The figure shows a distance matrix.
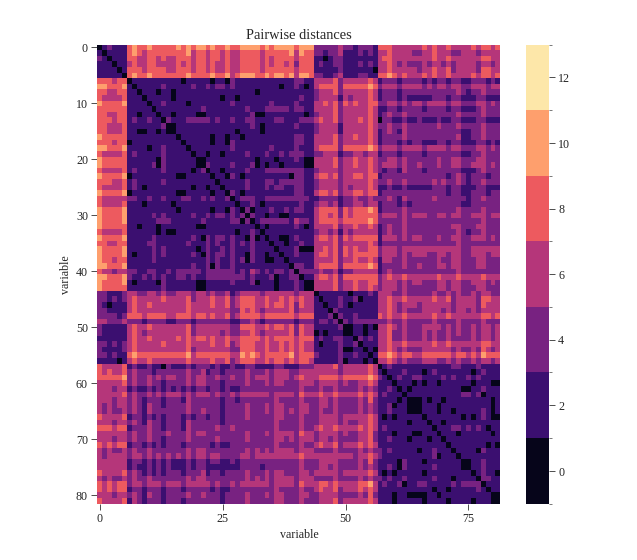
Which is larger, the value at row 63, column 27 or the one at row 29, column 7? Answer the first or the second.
the first
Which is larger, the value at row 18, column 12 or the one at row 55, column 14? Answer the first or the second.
the second
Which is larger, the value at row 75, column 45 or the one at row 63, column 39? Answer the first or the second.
the first
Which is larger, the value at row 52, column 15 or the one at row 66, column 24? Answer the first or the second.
the first
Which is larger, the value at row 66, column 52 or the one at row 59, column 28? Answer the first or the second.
the first
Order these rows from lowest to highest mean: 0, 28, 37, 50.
28, 37, 50, 0
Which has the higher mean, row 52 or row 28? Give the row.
52
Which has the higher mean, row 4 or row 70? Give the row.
4
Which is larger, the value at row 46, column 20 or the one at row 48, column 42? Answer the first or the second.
the second
